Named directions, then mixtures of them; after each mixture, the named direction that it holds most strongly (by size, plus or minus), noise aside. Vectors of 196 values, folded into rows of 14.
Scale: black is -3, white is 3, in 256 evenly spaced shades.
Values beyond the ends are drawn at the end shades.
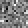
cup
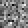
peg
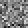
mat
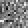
cup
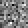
peg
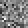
mat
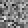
peg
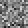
mat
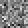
mat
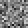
mat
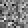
peg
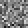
mat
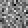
cup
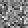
mat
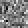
cup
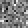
cup
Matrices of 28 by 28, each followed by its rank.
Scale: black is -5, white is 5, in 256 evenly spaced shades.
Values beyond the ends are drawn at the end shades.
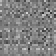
five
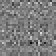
five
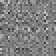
five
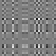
one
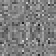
five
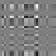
one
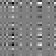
one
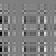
one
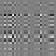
one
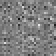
five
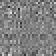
five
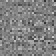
five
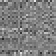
five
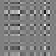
one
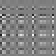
one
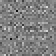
five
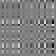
one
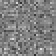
five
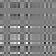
one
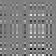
one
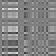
one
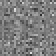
five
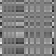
one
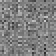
five
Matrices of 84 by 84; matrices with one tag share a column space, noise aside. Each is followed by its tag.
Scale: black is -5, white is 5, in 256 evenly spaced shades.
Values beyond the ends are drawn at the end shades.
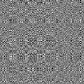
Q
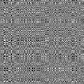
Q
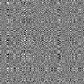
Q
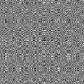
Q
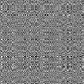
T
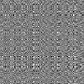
T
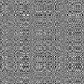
T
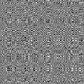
Q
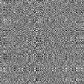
Q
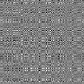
Q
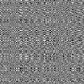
Q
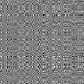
T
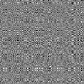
Q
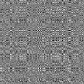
Q
